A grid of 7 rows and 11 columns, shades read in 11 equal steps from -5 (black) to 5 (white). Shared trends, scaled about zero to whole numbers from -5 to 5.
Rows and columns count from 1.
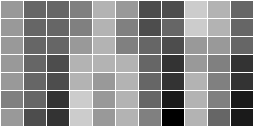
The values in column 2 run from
-2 to -1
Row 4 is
1 -1 -2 2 2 2 -1 -3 1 0 -3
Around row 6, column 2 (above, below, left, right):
-1 -2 0 -3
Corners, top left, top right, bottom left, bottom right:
1 -1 1 -4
